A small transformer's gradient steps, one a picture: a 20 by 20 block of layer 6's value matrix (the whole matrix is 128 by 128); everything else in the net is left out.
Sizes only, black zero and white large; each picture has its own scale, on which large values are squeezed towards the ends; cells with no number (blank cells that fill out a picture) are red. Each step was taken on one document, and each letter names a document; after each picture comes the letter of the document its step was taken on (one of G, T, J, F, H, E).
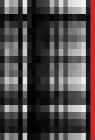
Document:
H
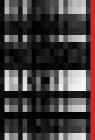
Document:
H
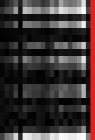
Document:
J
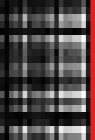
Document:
J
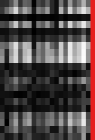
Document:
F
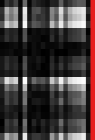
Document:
H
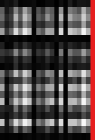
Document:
F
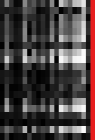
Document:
J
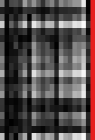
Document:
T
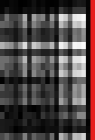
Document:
T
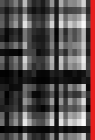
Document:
T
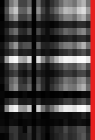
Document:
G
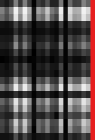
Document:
F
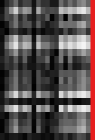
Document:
G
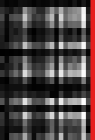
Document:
J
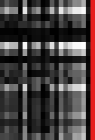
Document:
H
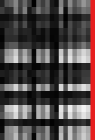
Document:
G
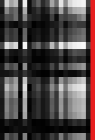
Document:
H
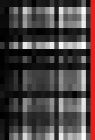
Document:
J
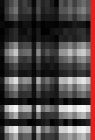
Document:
G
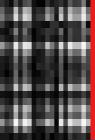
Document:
F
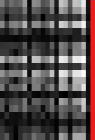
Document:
T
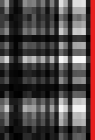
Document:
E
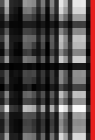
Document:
E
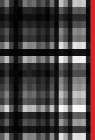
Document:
E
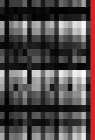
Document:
T
